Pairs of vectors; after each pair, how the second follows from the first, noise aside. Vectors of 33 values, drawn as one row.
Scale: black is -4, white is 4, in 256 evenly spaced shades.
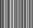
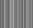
shrunk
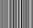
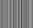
shrunk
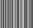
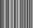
reversed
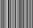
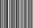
negated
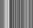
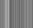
shrunk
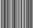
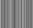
shrunk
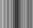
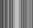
negated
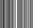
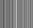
shrunk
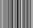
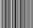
reversed
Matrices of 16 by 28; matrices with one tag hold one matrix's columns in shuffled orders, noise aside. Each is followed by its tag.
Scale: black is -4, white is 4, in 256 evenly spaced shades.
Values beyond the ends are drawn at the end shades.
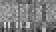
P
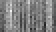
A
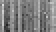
A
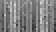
A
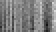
A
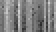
A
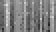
A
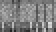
P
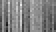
A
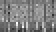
P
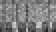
P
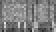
P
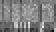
P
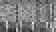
P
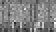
P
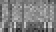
P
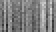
A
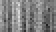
A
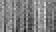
A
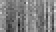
A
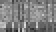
P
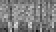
P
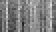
A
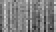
A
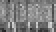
P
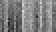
A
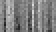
A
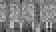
P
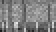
P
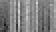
A
